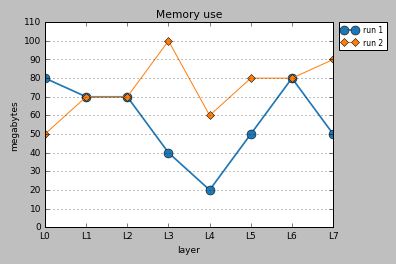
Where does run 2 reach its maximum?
L3
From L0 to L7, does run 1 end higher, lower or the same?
lower
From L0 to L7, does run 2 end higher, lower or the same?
higher
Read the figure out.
Title: Memory use
x-axis: layer, ticks L0 L1 L2 L3 L4 L5 L6 L7
y-axis: megabytes, ticks 0 10 20 30 40 50 60 70 80 90 100 110
Legend: run 1, run 2
Values:
run 1: 80 70 70 40 20 50 80 50
run 2: 50 70 70 100 60 80 80 90
